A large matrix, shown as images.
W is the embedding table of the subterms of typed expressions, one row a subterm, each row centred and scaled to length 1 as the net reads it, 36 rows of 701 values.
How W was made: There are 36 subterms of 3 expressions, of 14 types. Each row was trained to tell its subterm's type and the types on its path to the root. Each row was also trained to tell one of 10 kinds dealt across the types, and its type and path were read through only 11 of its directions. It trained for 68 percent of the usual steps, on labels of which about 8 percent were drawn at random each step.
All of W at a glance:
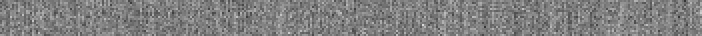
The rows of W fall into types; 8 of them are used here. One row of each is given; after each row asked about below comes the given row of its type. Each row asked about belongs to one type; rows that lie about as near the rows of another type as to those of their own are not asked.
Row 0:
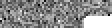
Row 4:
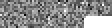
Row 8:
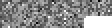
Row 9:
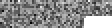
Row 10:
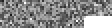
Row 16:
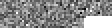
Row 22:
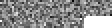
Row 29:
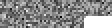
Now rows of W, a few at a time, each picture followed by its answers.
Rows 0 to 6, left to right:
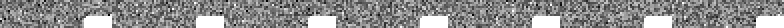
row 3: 8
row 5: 8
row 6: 22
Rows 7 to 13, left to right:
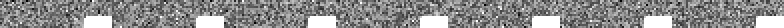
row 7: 16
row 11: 29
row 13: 29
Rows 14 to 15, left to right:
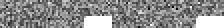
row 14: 29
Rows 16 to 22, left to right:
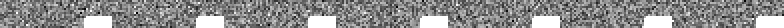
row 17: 4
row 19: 8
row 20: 10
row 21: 22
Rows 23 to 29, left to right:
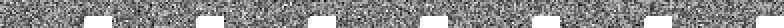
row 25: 0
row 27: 10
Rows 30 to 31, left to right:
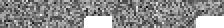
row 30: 29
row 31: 0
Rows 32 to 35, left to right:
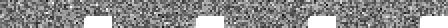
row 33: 16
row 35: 0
